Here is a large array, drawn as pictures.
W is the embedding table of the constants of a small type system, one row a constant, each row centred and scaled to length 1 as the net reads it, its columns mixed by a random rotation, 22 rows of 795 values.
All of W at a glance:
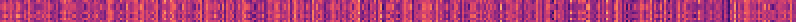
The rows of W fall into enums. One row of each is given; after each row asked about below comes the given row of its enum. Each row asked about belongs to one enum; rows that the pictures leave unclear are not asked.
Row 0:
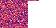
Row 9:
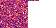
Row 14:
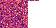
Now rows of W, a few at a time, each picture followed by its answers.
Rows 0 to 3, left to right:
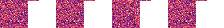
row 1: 0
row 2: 14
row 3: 0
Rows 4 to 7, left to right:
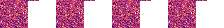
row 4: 9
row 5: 9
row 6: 9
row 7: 9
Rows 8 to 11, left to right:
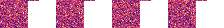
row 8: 9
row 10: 0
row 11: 14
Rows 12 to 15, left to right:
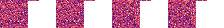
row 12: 0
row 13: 0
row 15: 14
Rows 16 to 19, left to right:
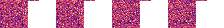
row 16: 14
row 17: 14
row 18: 0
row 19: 0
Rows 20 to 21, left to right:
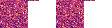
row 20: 9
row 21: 9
